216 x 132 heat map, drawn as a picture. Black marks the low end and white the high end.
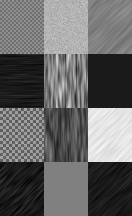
The table splits into 4 rows of 3 panels. Panel 1,1: middling, checkered. Panel 1,2: high, fine-grained, faint in contrast. Panel 1,3: middling, slanting up to the right, faint in contrast. Panel 2,1: very low, streaked across, faint in contrast. Panel 2,2: middling, streaked downward, strong in contrast. Panel 2,3: very low, flat. Panel 3,1: middling, checkered, strong in contrast. Panel 3,2: low, streaked downward. Panel 3,3: very high, slanting up to the right, faint in contrast. Panel 4,1: very low, slanting up to the right, faint in contrast. Panel 4,2: middling, flat. Panel 4,3: very low, slanting up to the right, faint in contrast.
